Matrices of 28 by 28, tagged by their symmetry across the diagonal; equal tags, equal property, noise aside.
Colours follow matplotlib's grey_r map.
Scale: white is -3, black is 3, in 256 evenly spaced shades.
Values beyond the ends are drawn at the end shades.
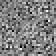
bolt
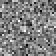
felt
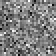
felt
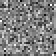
felt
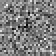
bolt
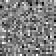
felt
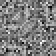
bolt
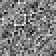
bolt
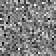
felt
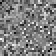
bolt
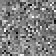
felt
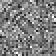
bolt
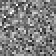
bolt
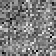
bolt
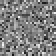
felt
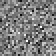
bolt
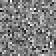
felt
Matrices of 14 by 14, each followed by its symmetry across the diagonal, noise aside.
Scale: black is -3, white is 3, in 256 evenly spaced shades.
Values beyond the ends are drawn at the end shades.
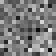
symmetric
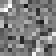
symmetric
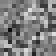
antisymmetric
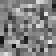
antisymmetric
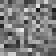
neither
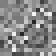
symmetric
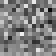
neither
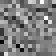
antisymmetric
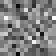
antisymmetric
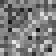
symmetric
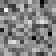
neither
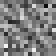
antisymmetric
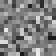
antisymmetric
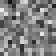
antisymmetric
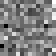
neither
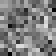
symmetric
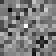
symmetric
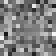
antisymmetric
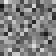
antisymmetric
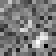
symmetric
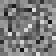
symmetric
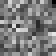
neither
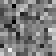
neither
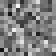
neither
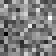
neither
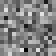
neither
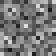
symmetric
